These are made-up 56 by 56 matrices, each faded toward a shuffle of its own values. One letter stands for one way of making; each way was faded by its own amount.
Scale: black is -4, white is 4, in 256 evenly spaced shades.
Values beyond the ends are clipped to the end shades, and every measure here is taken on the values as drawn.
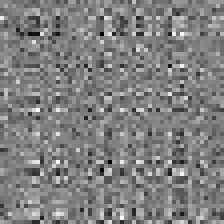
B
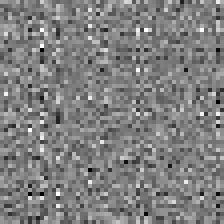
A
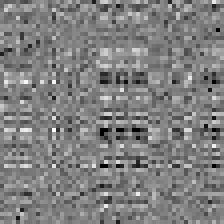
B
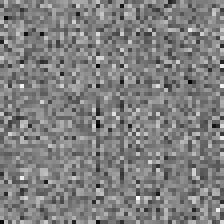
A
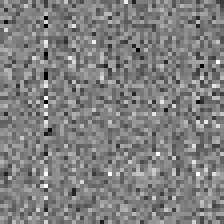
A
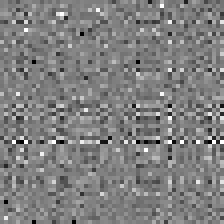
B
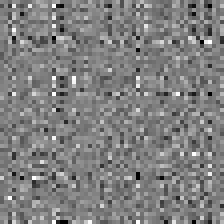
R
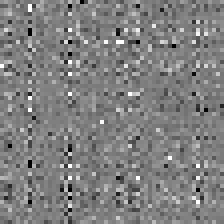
R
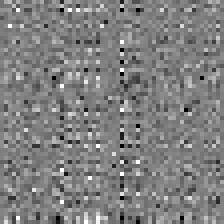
R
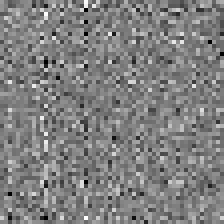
A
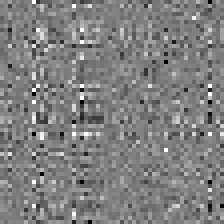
R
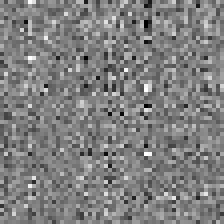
A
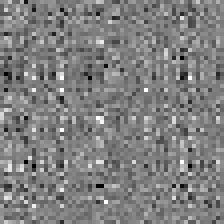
R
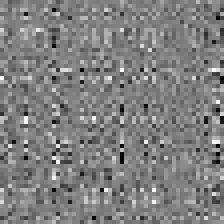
R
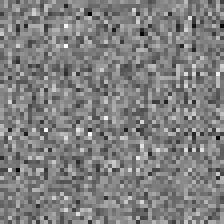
A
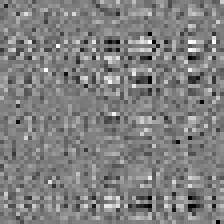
B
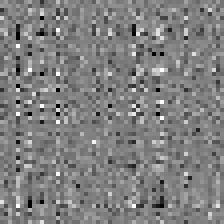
R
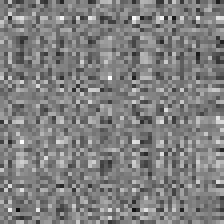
B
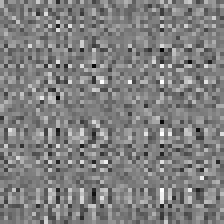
B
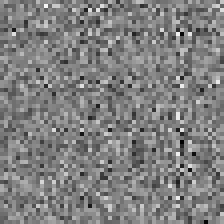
A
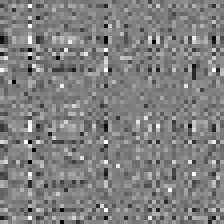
B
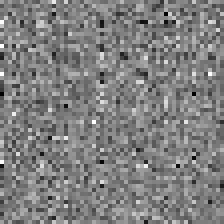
A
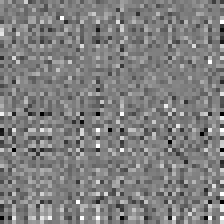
B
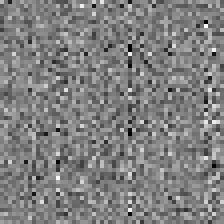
A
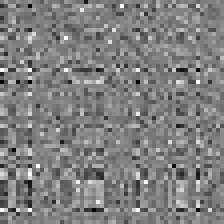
B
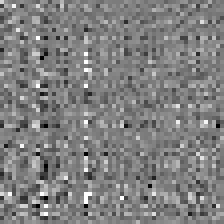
R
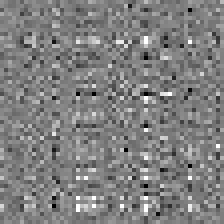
R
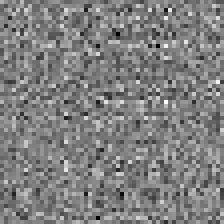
A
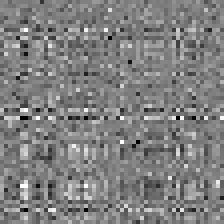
B
